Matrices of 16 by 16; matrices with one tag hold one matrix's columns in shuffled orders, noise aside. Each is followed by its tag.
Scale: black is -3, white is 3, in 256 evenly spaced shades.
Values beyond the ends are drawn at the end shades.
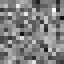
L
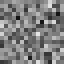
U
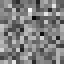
L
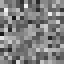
L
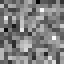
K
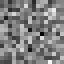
L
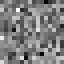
K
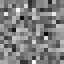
L
